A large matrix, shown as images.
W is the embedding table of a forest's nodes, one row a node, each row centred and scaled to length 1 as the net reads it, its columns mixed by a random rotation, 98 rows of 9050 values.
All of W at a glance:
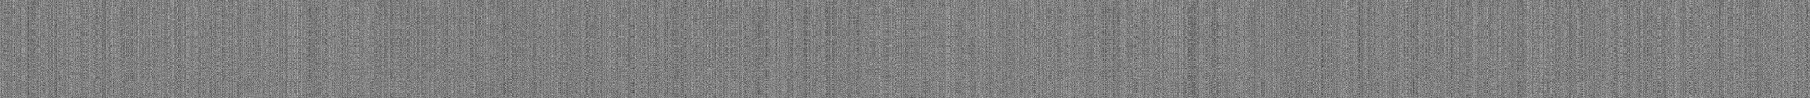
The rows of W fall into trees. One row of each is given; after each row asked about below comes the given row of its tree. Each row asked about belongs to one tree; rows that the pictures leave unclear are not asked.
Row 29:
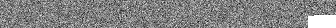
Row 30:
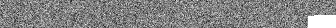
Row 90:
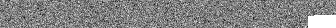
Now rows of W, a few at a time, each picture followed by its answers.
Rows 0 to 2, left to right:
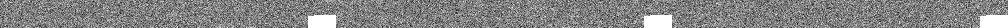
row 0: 29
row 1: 29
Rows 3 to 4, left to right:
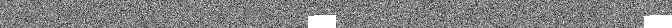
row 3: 29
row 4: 30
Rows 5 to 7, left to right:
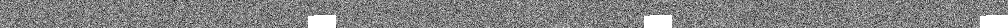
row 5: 29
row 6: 29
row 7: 30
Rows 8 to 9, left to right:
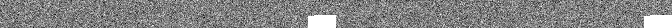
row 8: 30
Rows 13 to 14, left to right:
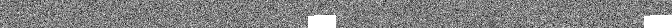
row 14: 29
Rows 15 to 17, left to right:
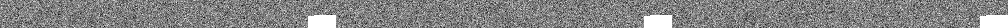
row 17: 30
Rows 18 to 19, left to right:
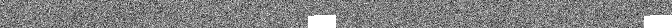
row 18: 30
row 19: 29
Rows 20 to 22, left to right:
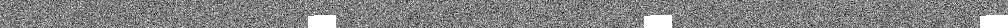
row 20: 30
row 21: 30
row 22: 90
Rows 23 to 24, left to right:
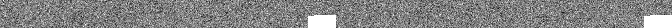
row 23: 30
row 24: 30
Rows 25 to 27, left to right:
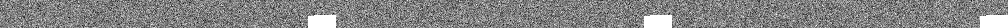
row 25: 90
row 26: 90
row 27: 30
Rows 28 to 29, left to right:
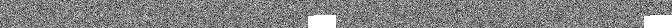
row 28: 90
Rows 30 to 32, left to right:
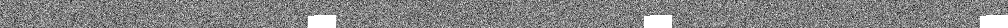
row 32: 30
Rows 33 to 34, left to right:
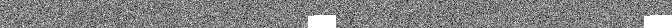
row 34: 30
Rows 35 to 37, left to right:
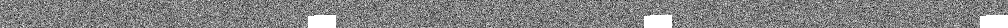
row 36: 90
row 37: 90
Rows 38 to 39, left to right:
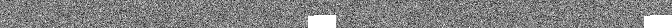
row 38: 29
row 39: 30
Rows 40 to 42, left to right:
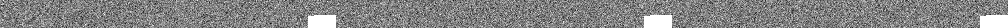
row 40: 30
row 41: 30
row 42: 29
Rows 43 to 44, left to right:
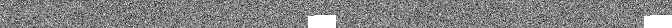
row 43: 30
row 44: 30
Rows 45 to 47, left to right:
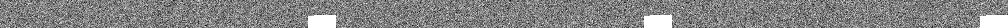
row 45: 29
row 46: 29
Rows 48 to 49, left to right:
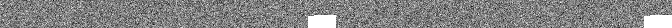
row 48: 30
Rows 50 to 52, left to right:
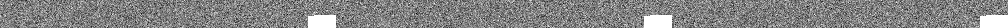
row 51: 30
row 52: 30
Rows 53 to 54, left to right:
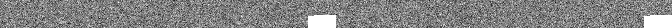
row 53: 29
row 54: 30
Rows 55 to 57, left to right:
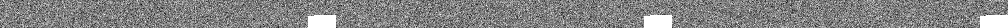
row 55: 30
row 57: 29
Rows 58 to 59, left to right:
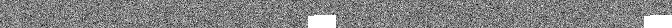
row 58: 90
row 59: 30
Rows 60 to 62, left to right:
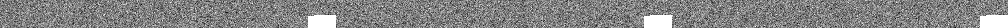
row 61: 29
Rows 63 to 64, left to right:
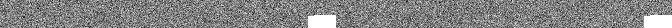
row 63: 90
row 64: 30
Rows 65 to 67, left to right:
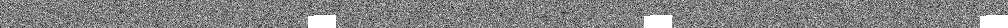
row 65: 29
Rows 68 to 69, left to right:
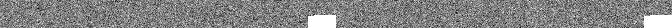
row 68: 90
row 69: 29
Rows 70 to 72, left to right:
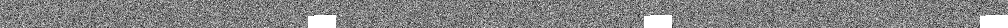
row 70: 30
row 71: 30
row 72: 29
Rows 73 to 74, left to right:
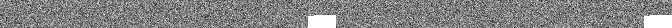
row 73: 30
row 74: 29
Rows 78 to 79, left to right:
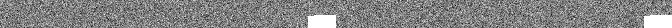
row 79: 90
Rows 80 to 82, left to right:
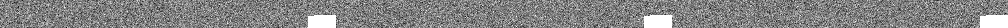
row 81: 29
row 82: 90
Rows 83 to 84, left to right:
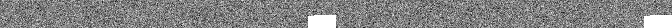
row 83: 90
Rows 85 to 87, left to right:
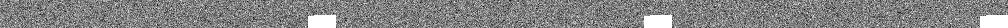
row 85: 90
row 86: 29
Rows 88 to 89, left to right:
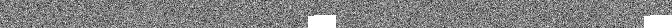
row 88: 90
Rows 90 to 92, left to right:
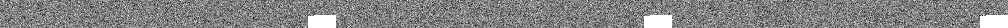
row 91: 90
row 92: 90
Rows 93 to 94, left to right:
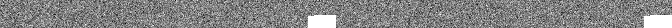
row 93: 30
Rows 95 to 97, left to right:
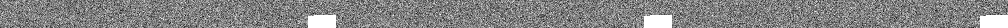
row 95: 29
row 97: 29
